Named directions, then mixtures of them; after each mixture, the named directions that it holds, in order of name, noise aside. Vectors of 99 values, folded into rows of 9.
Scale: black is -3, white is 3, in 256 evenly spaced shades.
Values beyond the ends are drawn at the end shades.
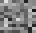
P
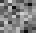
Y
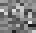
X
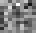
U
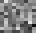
P, X, Y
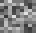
P, X, Y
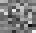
X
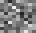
X, Y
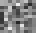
U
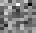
U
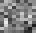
P, X, Y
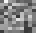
P, U, Y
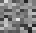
P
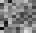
P, U, Y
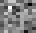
U, Y
